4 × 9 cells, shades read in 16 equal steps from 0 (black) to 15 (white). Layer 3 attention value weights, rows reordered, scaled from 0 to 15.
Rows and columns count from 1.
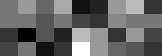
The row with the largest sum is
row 1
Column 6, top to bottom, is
2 3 9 9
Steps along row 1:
up down up down up up up down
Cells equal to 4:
3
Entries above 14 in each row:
0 0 0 1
